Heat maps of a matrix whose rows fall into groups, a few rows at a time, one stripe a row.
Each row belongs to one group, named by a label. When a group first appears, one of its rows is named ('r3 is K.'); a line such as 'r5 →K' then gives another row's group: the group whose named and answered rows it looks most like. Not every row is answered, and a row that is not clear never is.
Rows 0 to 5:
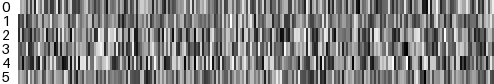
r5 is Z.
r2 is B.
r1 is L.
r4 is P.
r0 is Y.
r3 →B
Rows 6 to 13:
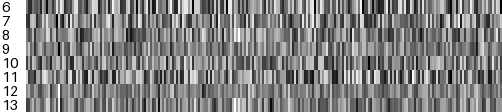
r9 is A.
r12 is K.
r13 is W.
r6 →P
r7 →B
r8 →L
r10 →P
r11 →Y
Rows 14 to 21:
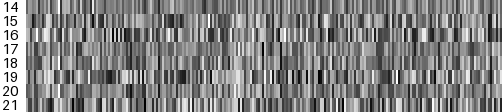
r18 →L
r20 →L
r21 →P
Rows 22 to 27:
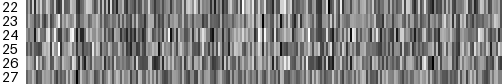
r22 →A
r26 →Z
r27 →B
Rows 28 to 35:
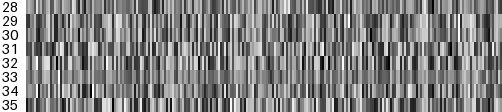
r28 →Z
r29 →B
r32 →K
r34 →Z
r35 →B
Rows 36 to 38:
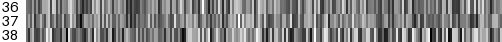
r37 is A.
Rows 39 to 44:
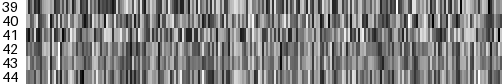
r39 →Y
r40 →K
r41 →B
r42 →L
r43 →K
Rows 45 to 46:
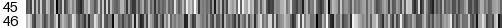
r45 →A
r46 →Z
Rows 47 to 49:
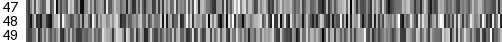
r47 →W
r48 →P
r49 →B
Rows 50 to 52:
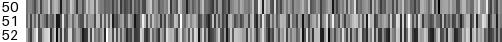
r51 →A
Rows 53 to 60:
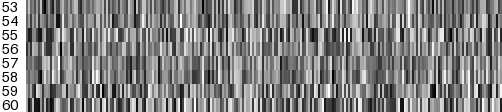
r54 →A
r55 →P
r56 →P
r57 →L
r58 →L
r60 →P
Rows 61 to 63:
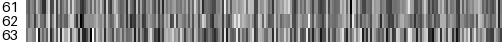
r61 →W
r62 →W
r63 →Z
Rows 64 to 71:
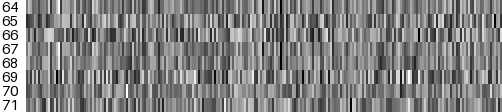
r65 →P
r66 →Y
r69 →A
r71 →W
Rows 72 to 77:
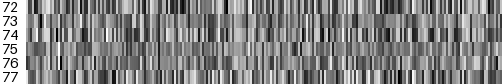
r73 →K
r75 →L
